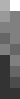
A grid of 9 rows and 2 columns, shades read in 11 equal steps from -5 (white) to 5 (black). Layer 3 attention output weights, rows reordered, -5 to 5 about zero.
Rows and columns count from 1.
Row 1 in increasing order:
-5 -2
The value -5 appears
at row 1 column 2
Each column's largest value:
3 3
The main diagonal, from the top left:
-2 0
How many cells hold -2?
1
